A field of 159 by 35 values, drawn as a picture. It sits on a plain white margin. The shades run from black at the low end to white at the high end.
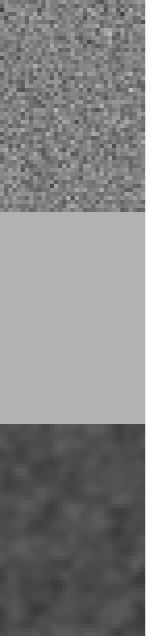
The table splits into 3 rows of 1 panel. Panel 1,1: middling, fine-grained. Panel 2,1: high, flat. Panel 3,1: low, blotchy, faint in contrast.
